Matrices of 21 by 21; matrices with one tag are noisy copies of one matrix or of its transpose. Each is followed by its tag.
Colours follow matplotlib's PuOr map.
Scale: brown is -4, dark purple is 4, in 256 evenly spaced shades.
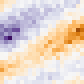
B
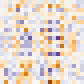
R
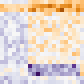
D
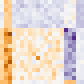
D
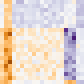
D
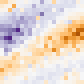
B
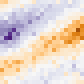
B
